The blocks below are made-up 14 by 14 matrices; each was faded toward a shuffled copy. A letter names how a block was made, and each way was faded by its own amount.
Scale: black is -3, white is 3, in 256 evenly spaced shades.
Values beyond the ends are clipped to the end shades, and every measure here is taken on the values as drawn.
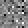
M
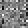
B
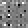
M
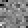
M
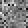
B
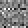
B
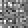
B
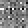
B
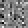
B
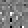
M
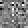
B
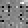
M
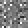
M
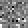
M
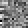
B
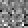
B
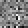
B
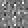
M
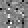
M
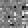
M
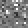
M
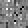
M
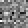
B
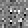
M
